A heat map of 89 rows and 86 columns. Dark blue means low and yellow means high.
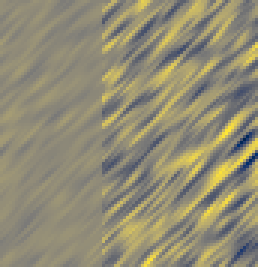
Average level on the scale: 60%. Seam: vertical, 40% of the way across, the left part calmer. Slope: none. Grain: diagonal, up to the right.
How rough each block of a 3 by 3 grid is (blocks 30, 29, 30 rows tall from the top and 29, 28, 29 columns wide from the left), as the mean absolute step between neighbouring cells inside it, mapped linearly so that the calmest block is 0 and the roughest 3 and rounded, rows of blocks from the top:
022 | 023 | 023
